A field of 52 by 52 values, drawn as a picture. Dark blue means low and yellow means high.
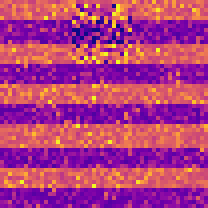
Odd patch: rougher, in the top middle. Stripes: horizontal, repeating 5 times. Roughest part: top middle.
